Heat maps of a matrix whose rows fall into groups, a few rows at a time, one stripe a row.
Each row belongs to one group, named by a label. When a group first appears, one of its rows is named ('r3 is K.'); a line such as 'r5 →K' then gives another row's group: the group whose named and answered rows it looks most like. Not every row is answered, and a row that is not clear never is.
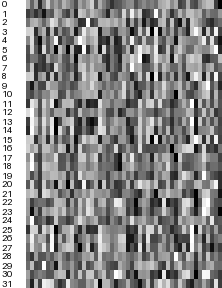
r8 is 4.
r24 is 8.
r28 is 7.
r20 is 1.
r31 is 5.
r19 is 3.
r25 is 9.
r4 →8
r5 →1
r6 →7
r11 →9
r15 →4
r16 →3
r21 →5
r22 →3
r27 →9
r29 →1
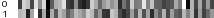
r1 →4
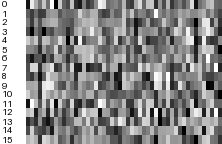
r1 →8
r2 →5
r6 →7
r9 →5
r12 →4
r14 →7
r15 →5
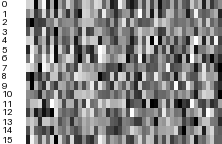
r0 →4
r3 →1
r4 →4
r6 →9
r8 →8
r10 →8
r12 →7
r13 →5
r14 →7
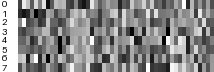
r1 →7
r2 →8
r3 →5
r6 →4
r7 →8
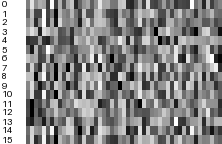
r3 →5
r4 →8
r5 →5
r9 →7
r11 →8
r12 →7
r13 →7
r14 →9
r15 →1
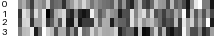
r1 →9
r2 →9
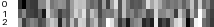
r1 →7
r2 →3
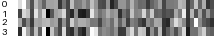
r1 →9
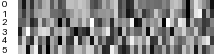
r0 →8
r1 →5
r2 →7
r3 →9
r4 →1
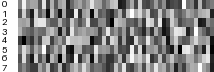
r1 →1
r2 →5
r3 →3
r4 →8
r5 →9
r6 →1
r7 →5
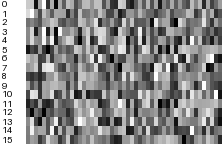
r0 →4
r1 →3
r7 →5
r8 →7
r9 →3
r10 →9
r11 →8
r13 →8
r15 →5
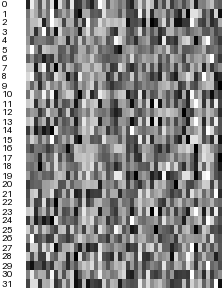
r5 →5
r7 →4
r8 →3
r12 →5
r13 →4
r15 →9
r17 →8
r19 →3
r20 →5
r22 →1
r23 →4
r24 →7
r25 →3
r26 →8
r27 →9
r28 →3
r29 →7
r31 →9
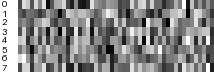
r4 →4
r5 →7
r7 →9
